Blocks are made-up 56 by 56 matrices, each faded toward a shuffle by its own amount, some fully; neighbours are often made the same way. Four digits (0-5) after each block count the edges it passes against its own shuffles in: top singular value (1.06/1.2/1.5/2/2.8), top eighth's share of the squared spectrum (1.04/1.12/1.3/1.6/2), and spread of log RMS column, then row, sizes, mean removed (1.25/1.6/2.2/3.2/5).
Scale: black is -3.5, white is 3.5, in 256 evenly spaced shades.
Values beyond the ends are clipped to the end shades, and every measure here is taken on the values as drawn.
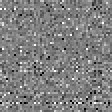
3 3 1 2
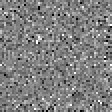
2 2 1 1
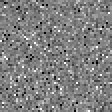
0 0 0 0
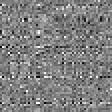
4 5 2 3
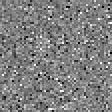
2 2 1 1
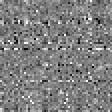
4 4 1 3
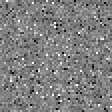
0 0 0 0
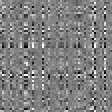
5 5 4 3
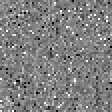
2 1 0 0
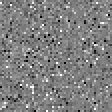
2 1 1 0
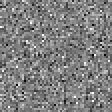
3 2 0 0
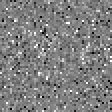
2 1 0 1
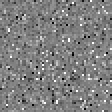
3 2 1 1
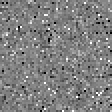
1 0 0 0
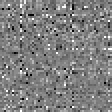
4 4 2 2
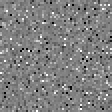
0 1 0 0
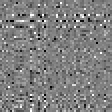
4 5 2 3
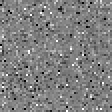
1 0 0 0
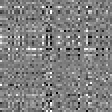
4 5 3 3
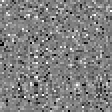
3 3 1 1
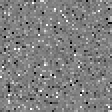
1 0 0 0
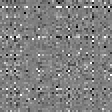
4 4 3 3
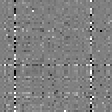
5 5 2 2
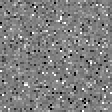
0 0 0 0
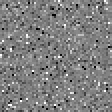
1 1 0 0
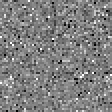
2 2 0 1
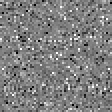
2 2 0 1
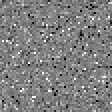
2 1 0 0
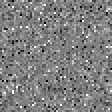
2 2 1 1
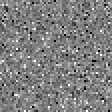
2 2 1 0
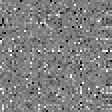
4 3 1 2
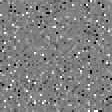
2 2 0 0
